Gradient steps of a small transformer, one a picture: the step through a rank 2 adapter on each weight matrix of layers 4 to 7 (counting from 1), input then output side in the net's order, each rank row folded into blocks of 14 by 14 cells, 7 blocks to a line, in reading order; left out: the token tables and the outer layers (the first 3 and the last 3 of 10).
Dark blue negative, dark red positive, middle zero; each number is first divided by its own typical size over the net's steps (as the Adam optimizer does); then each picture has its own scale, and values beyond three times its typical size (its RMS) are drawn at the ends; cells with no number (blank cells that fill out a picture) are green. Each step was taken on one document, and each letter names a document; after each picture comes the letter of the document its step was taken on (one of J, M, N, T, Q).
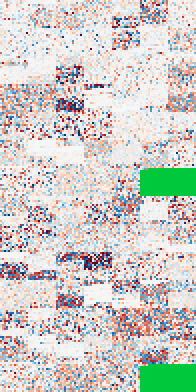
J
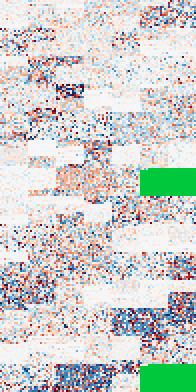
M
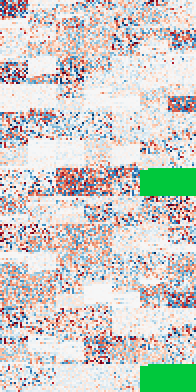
J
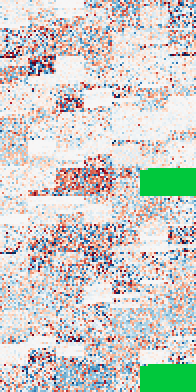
M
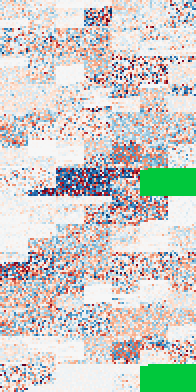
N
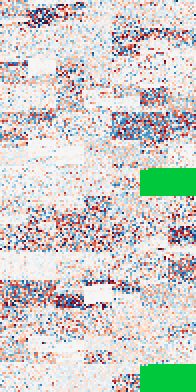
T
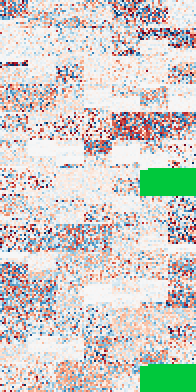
J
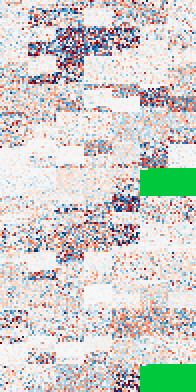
T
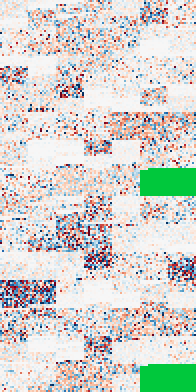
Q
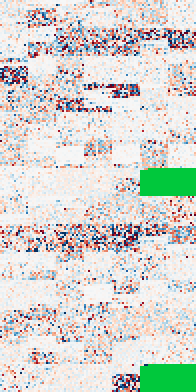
T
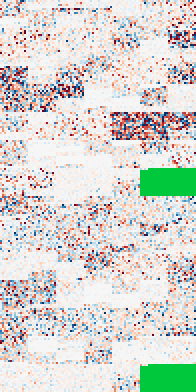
Q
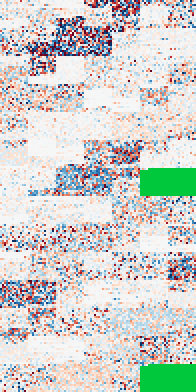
M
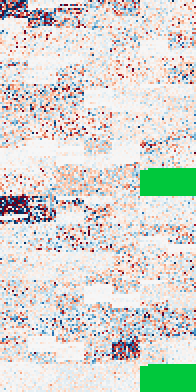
Q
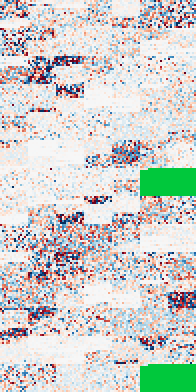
M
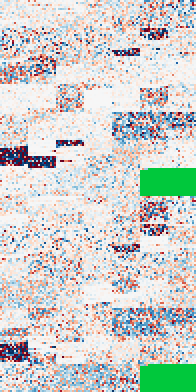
M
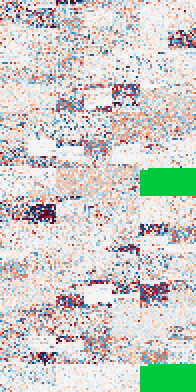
J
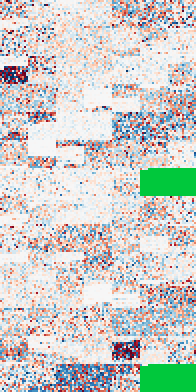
M
